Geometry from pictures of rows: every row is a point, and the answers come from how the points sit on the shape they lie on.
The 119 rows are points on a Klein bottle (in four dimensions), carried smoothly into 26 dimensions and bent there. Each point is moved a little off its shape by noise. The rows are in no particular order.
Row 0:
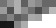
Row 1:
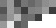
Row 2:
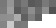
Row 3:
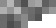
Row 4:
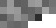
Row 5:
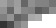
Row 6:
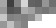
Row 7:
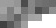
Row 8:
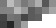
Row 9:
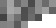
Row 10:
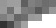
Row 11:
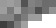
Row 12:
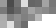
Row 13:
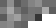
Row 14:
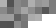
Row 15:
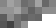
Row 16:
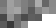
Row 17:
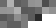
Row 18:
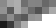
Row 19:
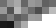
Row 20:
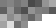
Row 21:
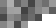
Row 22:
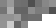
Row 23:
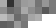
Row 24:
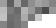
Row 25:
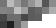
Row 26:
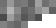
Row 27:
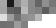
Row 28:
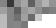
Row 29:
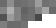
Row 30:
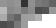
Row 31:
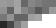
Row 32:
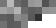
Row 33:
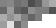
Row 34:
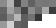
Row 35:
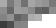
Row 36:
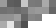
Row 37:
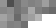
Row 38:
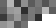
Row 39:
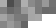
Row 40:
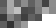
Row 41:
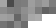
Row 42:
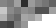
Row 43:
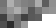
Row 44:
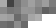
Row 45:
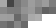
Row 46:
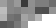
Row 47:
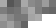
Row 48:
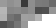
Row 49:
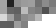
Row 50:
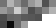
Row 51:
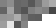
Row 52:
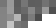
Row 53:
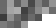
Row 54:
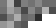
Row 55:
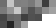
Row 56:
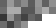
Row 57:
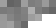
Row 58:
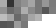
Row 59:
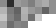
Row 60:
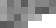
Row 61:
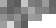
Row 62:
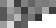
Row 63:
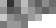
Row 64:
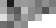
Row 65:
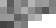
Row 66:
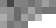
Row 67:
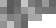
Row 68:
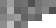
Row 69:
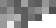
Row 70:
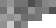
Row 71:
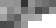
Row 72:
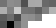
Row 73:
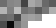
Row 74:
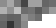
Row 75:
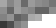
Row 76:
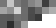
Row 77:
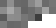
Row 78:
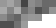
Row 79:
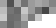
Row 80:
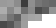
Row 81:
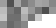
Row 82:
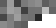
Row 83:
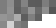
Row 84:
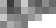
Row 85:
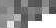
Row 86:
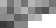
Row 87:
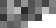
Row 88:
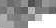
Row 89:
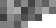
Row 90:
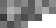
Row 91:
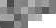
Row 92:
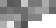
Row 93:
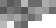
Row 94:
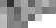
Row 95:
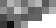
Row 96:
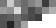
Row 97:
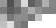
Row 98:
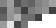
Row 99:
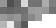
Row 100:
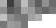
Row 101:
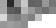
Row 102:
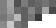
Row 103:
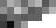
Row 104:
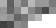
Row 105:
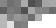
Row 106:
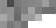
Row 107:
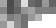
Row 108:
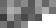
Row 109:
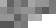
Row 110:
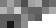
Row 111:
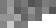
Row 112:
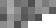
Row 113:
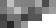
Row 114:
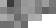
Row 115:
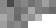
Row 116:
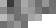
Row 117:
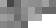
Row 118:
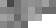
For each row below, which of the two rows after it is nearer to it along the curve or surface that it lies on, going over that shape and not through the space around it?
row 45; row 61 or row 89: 61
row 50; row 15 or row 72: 72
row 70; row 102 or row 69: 102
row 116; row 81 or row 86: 86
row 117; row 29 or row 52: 52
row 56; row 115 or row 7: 7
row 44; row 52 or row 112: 52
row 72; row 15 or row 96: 96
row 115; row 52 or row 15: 52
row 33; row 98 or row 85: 98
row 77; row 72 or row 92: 72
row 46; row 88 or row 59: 59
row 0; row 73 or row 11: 73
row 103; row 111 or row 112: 112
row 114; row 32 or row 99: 99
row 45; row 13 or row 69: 69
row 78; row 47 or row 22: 47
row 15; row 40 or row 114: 40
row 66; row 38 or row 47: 47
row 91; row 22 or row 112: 22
